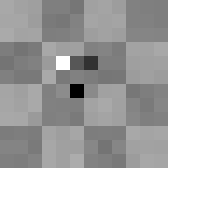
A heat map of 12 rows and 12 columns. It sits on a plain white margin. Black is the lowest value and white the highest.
An odd patch, rougher than its surroundings, sits in the centre. Values change most from cell to cell in the centre. The centre is the ninth with the lowest average. There is no overall slope.
